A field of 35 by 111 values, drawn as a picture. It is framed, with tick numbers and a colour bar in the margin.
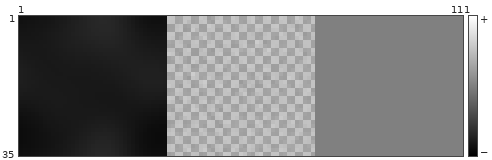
The table splits into one row of 3 panels. Panel 1,1: very low, smooth, faint in contrast. Panel 1,2: high, checkered. Panel 1,3: middling, flat.
